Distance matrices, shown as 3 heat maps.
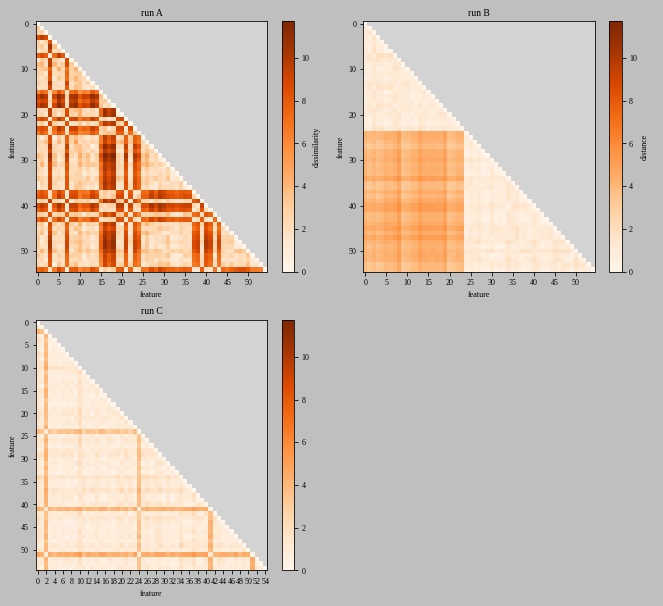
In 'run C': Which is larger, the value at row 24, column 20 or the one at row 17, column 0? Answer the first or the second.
the first
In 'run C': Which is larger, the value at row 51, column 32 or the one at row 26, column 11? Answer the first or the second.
the first
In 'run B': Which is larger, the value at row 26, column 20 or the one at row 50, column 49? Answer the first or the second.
the first
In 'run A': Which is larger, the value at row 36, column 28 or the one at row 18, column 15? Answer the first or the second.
the second
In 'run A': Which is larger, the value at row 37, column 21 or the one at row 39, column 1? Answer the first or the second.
the second
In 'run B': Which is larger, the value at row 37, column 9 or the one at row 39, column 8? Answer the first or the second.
the second
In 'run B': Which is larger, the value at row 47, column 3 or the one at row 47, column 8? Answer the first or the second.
the second
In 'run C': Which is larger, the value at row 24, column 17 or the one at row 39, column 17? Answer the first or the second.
the first
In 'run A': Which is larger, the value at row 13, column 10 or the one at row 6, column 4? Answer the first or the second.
the first
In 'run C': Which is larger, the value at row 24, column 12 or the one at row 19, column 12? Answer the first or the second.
the first
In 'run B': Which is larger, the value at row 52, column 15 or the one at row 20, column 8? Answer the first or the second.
the first
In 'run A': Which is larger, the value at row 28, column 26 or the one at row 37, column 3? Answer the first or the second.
the first
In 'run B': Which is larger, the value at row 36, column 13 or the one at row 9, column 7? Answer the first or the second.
the first
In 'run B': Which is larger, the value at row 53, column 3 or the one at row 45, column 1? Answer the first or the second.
the second
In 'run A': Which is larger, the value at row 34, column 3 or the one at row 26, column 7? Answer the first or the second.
the first
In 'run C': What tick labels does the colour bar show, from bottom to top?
0, 2, 4, 6, 8, 10
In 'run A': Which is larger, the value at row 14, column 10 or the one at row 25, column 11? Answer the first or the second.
the first
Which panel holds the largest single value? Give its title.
run A
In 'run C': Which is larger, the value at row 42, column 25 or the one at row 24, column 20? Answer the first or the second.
the second
